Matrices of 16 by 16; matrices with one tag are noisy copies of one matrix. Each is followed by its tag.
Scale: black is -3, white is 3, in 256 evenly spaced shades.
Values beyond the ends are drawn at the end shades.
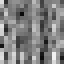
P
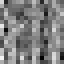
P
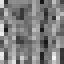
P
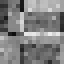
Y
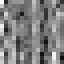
P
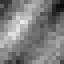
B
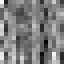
P
